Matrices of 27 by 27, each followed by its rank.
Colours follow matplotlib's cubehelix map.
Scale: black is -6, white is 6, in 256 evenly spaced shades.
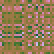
two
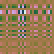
one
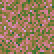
full rank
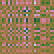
two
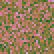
full rank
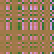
one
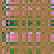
two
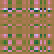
one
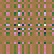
one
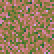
full rank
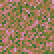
full rank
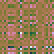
two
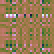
two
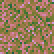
full rank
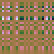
one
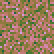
full rank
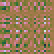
two
